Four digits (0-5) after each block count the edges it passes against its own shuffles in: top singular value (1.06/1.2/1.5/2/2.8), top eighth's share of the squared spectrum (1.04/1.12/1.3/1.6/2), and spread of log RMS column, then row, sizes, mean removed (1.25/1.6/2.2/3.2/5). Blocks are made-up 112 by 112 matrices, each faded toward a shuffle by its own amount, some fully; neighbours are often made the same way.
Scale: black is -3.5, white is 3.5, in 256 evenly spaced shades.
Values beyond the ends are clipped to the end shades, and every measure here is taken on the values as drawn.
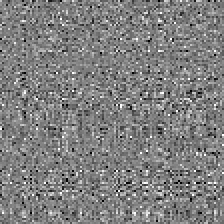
5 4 3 3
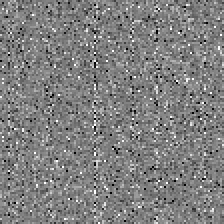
4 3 2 0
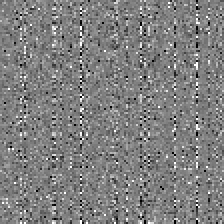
5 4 4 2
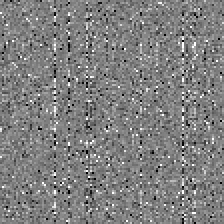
4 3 3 1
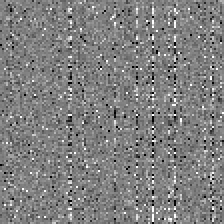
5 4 3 1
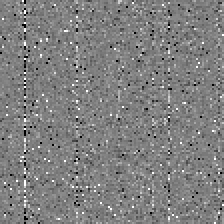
4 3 2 0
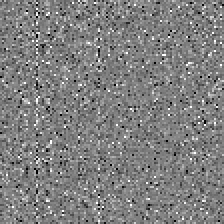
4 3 2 0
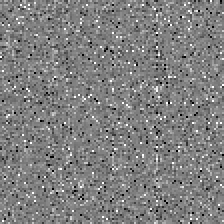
3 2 1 0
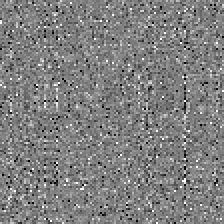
4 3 2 1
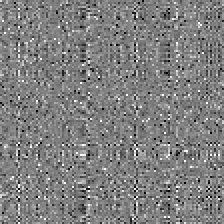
5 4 3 3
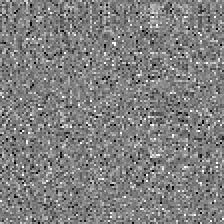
4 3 1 1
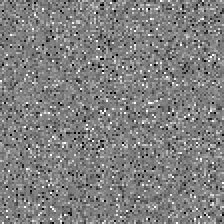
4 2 1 1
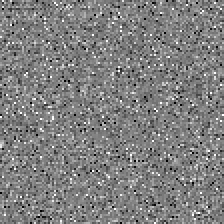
3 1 0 0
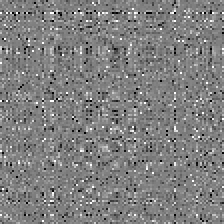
5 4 3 3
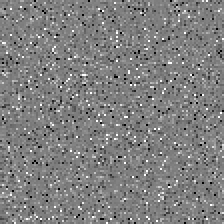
2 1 0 0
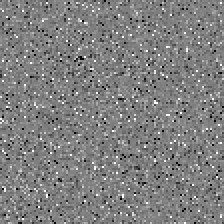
2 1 0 0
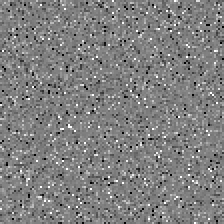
2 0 0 0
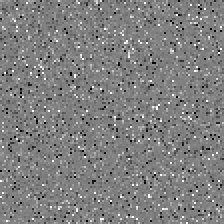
0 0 0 0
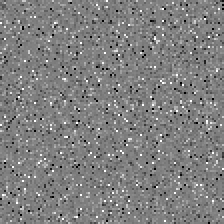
2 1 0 0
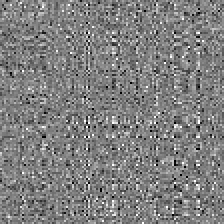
5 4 3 3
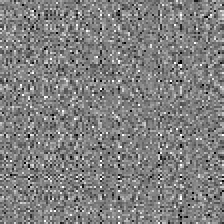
5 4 3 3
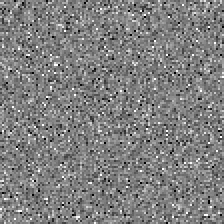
3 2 0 1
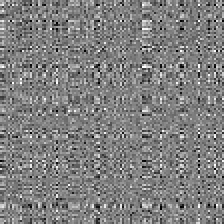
5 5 4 4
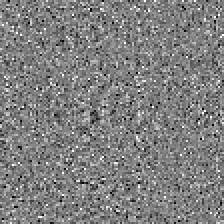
4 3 1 1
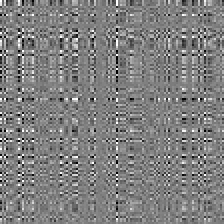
5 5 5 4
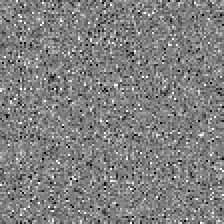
4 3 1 1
